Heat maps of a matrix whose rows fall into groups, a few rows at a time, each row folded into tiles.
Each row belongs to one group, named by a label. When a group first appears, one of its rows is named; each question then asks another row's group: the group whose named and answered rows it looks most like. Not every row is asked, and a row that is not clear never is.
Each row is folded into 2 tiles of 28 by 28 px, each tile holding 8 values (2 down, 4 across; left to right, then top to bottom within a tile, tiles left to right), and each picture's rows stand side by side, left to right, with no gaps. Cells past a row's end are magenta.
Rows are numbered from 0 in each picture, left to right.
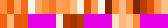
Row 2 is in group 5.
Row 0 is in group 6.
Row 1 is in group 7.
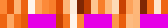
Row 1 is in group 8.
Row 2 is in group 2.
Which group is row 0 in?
6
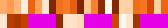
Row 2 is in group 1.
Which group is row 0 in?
7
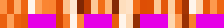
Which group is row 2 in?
1
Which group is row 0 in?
6
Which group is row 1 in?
8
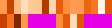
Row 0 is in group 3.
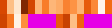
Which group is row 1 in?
2
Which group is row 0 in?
8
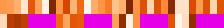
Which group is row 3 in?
1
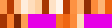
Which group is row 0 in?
3
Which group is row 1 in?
2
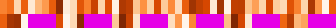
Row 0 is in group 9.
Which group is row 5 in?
2
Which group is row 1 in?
1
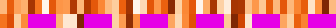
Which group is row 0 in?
2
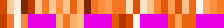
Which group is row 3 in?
6
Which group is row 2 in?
9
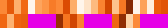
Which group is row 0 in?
6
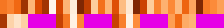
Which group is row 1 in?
8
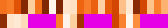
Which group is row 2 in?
8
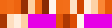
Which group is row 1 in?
9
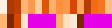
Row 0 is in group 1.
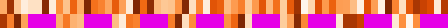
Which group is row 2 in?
5
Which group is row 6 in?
7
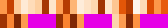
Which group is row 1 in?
3
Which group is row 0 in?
3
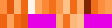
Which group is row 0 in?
6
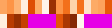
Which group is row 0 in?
7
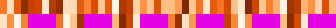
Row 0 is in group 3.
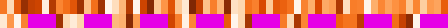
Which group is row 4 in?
1
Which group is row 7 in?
9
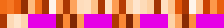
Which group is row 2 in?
3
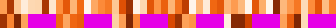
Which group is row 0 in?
3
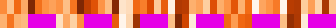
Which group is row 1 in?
5
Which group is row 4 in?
6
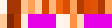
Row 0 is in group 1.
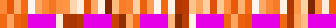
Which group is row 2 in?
2
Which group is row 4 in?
6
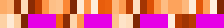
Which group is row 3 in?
7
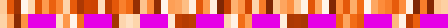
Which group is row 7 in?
5
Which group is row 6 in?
6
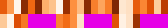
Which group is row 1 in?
2
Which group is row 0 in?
5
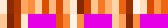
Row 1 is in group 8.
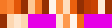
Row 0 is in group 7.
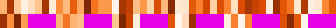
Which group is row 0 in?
3
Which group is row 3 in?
1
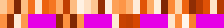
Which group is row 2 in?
7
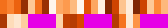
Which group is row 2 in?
8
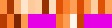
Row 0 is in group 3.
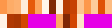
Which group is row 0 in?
7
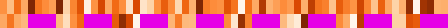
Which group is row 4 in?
5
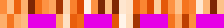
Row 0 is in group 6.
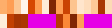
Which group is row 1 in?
3
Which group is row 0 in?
7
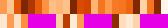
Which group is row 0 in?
5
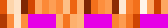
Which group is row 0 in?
8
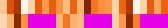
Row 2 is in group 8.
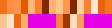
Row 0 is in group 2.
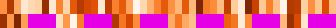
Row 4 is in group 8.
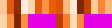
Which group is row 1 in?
8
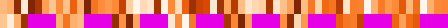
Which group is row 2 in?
3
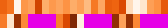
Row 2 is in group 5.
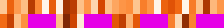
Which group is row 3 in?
5
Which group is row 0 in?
2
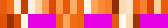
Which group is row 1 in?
6
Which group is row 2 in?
1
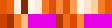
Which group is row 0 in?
9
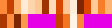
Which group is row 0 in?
3
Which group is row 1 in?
8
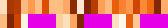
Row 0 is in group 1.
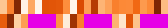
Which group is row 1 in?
5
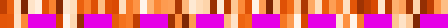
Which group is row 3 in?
3
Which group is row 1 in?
1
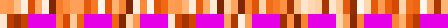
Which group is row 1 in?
2
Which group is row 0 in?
7
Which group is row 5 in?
3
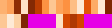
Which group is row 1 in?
7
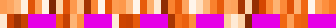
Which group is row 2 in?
7
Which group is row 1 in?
2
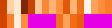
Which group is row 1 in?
6
